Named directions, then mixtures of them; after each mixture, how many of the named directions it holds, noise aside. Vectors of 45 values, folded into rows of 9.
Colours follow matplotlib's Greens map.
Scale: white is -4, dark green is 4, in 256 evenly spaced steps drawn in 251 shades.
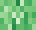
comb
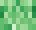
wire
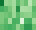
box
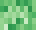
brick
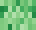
two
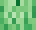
three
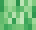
three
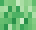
three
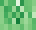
two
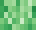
two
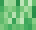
three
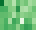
one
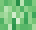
one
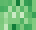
two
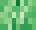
two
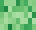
three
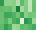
three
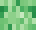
two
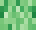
two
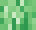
one
